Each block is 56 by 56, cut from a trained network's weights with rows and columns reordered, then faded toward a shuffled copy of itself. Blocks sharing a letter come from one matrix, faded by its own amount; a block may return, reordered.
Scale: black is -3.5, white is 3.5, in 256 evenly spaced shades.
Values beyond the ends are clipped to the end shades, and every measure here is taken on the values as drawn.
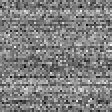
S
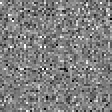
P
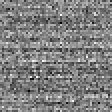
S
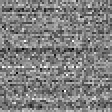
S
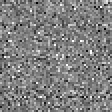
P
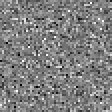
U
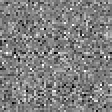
P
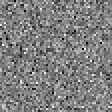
U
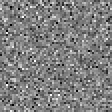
U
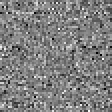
P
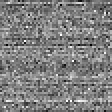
S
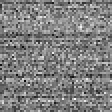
S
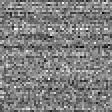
S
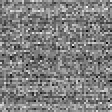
S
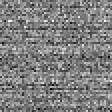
S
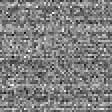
S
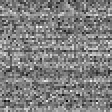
S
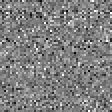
P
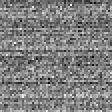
S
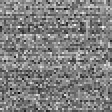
S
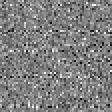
P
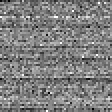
S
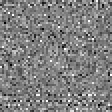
P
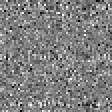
U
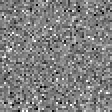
U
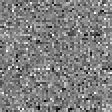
P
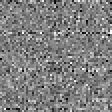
P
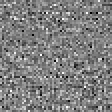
P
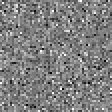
U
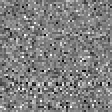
P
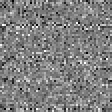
P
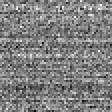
S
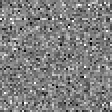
P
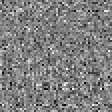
P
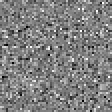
U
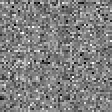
P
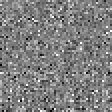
U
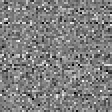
P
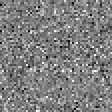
U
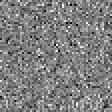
U
